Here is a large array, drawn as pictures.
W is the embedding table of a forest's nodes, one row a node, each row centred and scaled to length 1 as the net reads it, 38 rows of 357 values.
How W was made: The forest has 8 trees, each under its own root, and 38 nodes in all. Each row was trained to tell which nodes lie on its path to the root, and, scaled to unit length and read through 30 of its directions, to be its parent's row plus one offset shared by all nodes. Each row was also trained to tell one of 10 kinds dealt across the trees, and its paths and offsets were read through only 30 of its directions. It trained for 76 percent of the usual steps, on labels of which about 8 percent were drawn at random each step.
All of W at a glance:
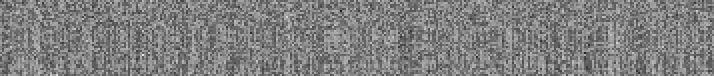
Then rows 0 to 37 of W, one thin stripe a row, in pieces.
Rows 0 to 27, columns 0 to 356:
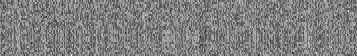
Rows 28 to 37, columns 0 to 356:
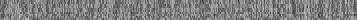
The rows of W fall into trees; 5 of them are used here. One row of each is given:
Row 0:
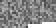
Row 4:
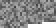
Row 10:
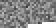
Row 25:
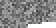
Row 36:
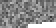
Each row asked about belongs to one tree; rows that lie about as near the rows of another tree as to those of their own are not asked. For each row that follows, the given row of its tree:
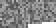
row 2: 0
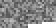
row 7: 0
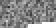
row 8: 4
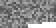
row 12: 10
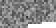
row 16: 25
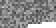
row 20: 25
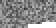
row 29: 36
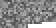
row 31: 36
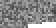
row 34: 36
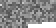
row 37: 10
